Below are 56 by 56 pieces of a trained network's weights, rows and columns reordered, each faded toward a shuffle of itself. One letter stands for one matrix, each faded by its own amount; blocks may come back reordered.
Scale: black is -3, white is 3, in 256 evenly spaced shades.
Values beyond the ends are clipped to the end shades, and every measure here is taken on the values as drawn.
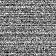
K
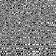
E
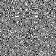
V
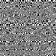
E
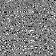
V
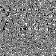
V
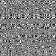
E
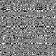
E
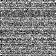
K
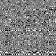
E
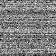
K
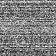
K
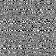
E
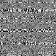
E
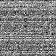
K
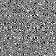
V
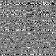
E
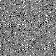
V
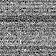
K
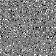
V
